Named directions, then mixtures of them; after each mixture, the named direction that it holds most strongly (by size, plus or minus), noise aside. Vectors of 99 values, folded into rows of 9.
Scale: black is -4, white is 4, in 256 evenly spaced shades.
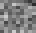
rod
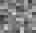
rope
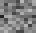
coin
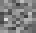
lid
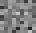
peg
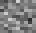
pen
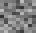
coin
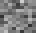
lid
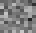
rod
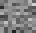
rod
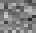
rod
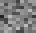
coin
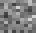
rod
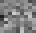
rope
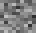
coin
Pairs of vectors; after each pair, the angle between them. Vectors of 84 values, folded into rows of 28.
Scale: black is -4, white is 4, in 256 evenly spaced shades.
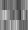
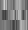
nearly opposite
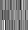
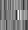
orthogonal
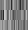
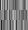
partly opposed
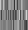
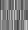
nearly opposite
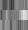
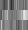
nearly parallel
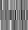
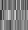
partly opposed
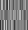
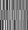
nearly parallel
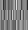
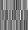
nearly opposite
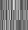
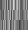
nearly parallel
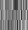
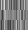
partly aligned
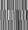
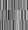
nearly opposite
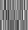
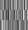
nearly parallel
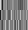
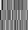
nearly parallel
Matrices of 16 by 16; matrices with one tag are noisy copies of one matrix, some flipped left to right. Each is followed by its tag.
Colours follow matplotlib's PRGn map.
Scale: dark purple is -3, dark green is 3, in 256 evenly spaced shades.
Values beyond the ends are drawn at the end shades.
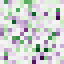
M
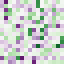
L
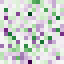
M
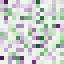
L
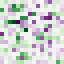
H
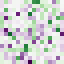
M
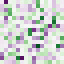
L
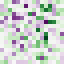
H
